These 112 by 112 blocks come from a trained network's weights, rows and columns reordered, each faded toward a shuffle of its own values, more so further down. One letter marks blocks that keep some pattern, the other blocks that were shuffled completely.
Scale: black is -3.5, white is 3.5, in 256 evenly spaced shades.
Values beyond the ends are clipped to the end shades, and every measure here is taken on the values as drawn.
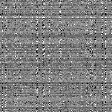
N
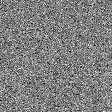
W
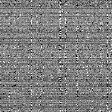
N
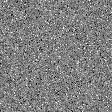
W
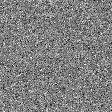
W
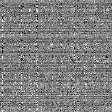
N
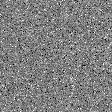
W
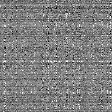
N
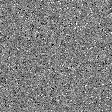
W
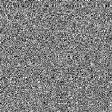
N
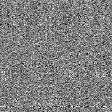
N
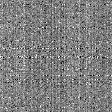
N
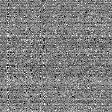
N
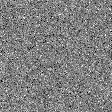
W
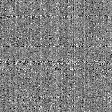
N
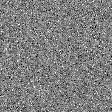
W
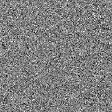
N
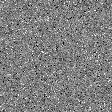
W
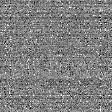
N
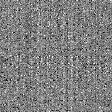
N
